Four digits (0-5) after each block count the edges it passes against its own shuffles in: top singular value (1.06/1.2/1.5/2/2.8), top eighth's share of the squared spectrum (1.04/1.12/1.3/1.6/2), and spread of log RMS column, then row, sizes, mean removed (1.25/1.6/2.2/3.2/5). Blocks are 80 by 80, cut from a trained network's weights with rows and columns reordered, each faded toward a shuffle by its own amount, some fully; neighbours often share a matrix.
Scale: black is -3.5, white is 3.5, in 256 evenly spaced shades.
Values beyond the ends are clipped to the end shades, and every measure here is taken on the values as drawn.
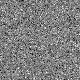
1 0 0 0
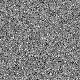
2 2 0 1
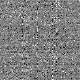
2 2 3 0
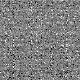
2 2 2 0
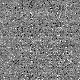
2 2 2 0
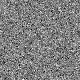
1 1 0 0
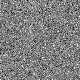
0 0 0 0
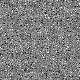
1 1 1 0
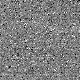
1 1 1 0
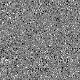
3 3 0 2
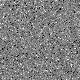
0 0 0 0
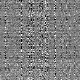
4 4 4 0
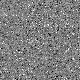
0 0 0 0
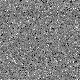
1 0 0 0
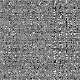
3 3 3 0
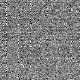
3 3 3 0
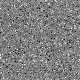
0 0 0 0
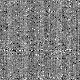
3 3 0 2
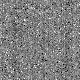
2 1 0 0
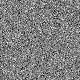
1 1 0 0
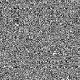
3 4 1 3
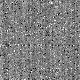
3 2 0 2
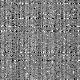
4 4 0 3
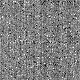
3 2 0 1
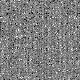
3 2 0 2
